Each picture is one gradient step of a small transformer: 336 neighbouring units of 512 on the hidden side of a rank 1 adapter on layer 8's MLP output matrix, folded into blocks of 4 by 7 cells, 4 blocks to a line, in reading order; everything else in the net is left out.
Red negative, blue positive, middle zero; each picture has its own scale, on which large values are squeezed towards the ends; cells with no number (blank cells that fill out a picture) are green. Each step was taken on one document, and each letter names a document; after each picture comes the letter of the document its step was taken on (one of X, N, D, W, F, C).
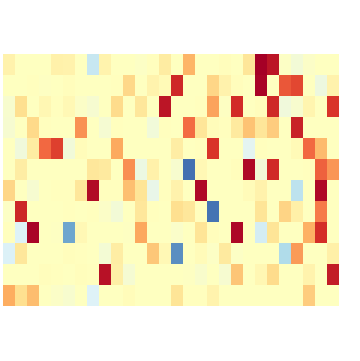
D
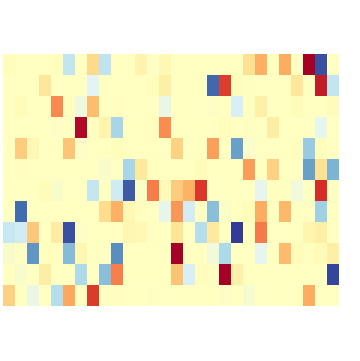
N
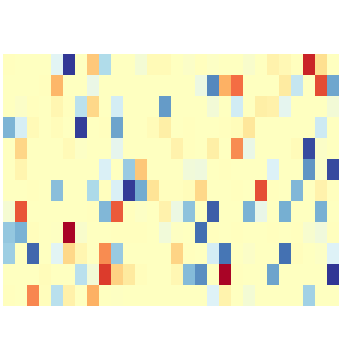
N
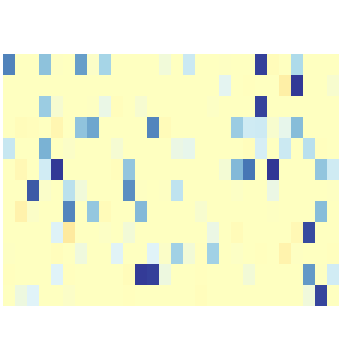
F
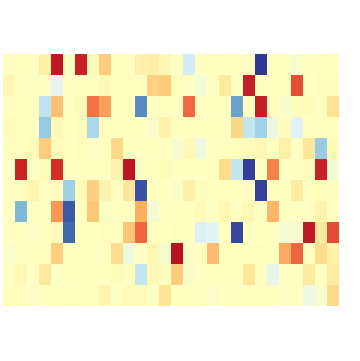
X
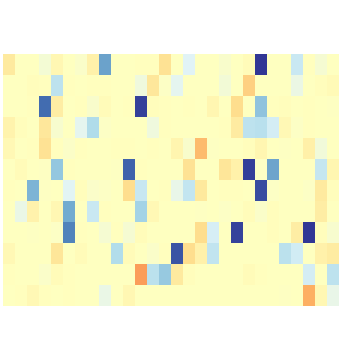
X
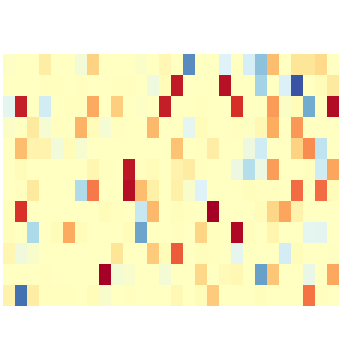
D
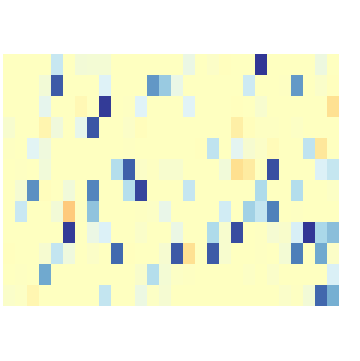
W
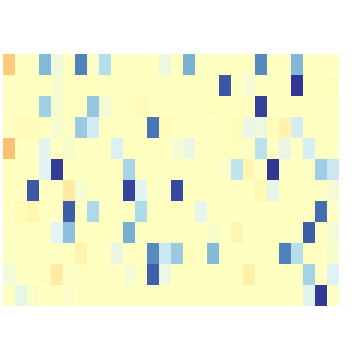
F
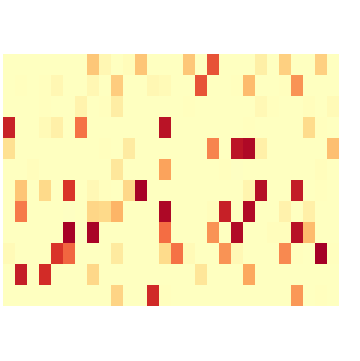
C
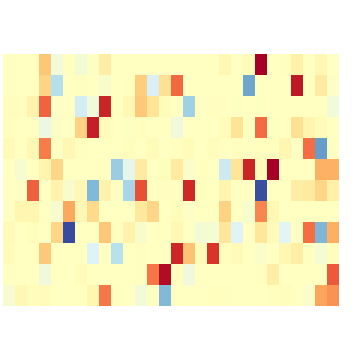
W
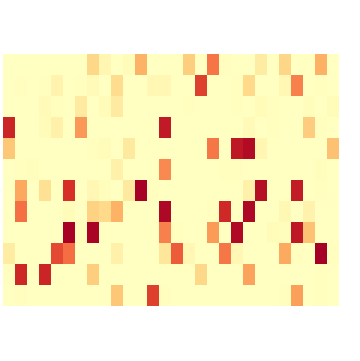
C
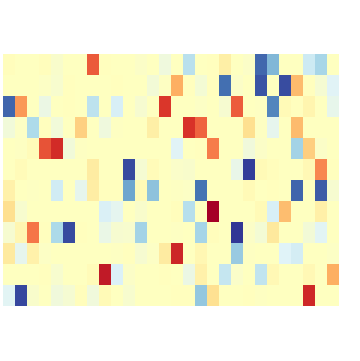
D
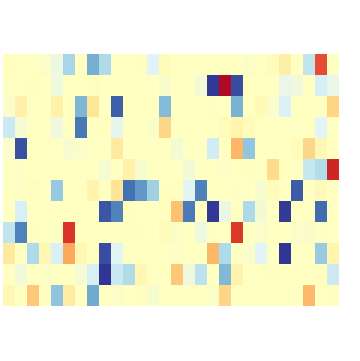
N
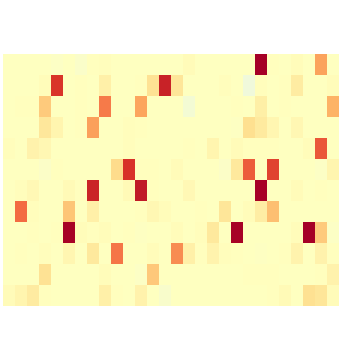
W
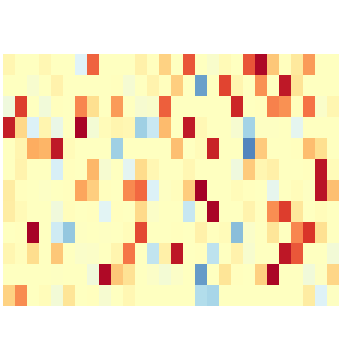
D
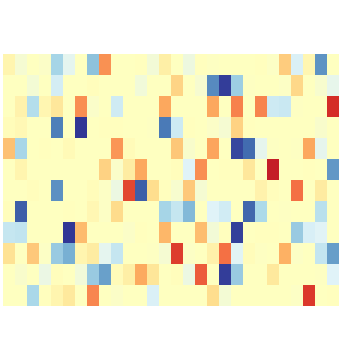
N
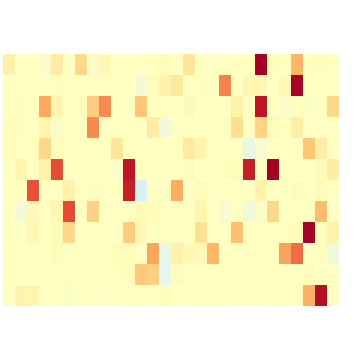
X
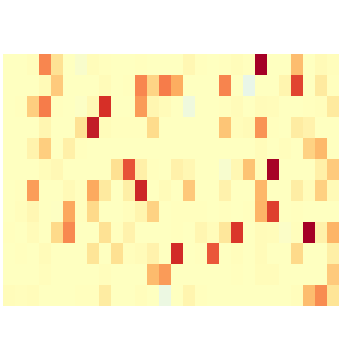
W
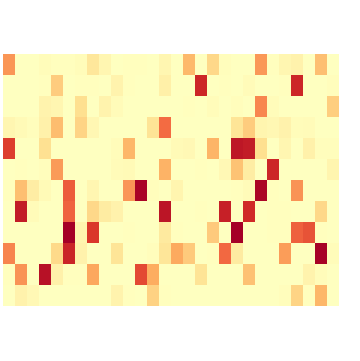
C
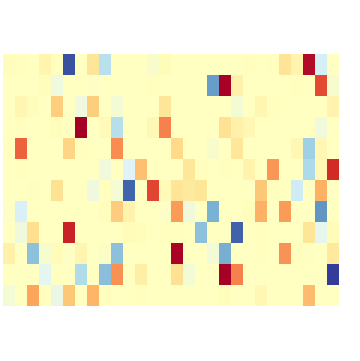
N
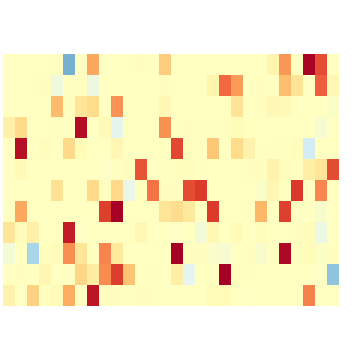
N
